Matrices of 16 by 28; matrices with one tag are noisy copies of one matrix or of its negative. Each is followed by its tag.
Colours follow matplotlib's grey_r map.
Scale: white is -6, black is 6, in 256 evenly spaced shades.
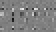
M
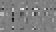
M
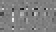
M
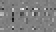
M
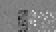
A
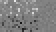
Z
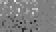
Z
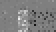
A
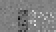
A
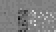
A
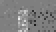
A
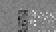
A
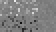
Z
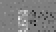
A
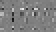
M
